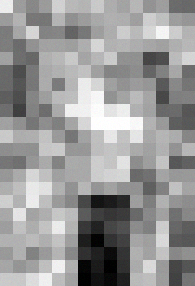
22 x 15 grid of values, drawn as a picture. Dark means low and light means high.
In the bottom middle lies a patch that is lower than the rest. The centre is the ninth with the highest average. The ninth with the lowest average is the bottom middle. No single row or column stands out from its neighbours. On average the colour sits 60% of the way up the scale.
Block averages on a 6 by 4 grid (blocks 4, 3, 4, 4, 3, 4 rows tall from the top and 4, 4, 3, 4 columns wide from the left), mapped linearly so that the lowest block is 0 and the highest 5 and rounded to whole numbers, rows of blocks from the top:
3 3 4 3
2 4 3 2
2 4 5 2
3 3 4 3
4 1 0 2
4 1 0 2
